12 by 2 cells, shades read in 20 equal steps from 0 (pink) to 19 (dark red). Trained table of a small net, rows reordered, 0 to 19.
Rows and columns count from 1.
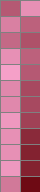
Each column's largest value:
9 19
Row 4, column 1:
2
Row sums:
11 12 17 10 9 14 14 13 17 18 17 24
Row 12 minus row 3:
-2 9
